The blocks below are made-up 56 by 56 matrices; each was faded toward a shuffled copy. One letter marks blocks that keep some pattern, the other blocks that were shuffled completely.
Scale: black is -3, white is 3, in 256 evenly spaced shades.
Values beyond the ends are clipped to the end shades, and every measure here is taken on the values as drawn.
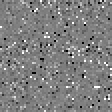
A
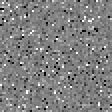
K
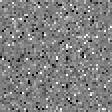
K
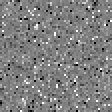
K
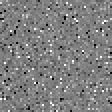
K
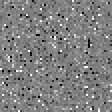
K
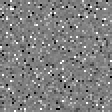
K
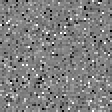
K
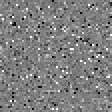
A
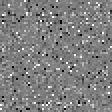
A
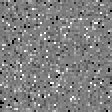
A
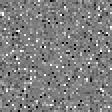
K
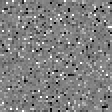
K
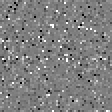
A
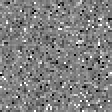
K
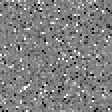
K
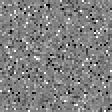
K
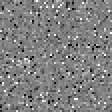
K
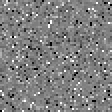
K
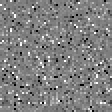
A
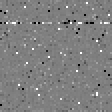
A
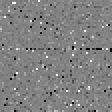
A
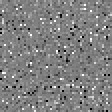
A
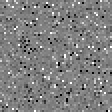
K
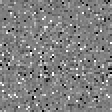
A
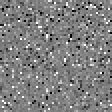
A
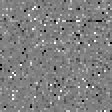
A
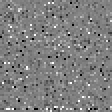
A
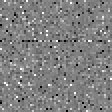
A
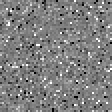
K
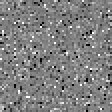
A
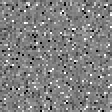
A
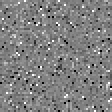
K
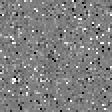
A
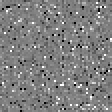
A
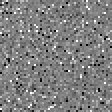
K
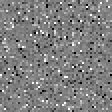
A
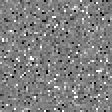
K
